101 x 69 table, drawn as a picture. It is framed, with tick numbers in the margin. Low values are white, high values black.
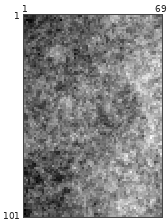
Stripes: none. Slope: up to the left. Odd rows or columns: none. Grain: blotchy.
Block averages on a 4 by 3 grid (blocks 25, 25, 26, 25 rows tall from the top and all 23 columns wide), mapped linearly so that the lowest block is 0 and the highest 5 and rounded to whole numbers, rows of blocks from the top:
431 | 320 | 320 | 520
